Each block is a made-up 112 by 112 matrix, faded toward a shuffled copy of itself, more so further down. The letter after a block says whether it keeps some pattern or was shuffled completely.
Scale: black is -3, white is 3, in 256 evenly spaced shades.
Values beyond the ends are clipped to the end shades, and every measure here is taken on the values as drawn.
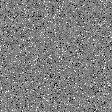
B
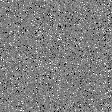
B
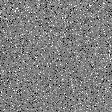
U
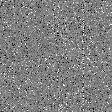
B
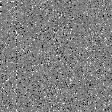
B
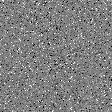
U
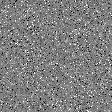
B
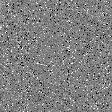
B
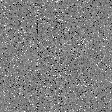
B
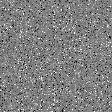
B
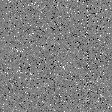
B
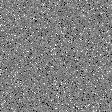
U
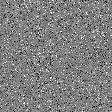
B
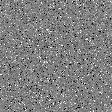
U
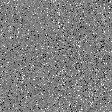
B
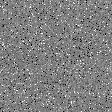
U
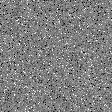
U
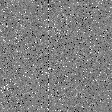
B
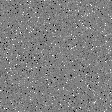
U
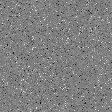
U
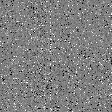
B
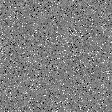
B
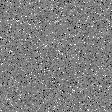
U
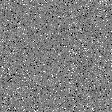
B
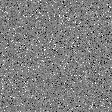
U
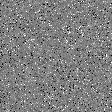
U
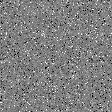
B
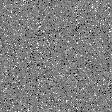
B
